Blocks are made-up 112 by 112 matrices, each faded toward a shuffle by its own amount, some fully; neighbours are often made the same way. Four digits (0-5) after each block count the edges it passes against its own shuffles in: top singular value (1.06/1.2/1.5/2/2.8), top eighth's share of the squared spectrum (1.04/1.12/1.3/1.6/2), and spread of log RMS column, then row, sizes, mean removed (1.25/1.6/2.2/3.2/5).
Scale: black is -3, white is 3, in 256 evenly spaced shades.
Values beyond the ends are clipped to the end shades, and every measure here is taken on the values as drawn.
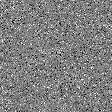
1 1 0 0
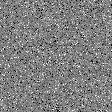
0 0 0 0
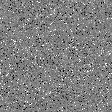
0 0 0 0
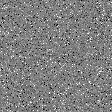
0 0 0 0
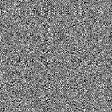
4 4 2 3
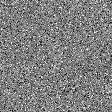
1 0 0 0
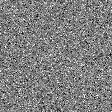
1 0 0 0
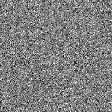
3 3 1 1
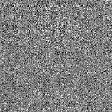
4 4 2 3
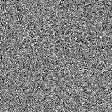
3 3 1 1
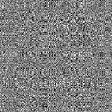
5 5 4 3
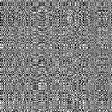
5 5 4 4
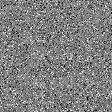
3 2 0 1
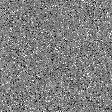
2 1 0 0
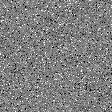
0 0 0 0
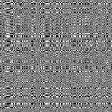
5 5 4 4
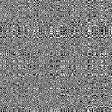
5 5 3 4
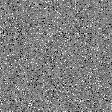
3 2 0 1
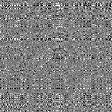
5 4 3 4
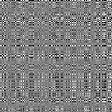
5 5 4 5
